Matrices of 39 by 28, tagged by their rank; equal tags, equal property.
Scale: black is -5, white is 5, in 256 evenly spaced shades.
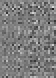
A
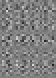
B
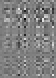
B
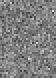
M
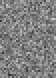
M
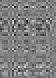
B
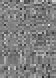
A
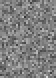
M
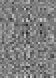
A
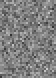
M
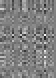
B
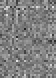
A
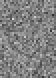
M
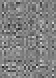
A
